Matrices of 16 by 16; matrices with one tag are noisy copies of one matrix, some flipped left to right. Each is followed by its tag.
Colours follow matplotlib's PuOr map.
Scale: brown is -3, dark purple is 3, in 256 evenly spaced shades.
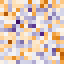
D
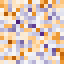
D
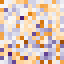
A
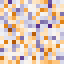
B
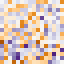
A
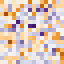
D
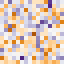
B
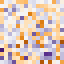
A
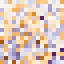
A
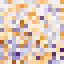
A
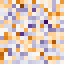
D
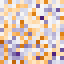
A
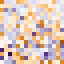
A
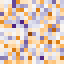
B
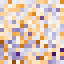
A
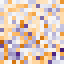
A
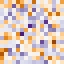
D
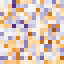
B
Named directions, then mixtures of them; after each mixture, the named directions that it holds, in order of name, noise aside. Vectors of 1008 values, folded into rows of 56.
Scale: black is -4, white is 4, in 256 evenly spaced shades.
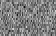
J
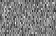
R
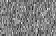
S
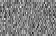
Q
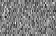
Q, R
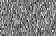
J, S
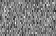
R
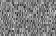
J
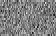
Q, S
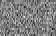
J, R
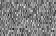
J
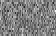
J, R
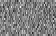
Q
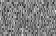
J, R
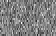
S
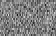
J, R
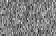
S
